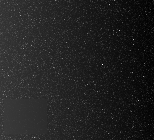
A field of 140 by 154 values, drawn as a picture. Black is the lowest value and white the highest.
There are no regular stripes. No row or column stands out. Fine speckle covers the field. The bottom left is the smoothest part. The field climbs toward the left. In the bottom left lies a patch that is calmer than the rest.
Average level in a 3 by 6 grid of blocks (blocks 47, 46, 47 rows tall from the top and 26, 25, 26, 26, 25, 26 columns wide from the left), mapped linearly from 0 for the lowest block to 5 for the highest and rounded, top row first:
5 4 3 2 1 0 | 5 4 3 2 1 0 | 5 4 3 2 1 0
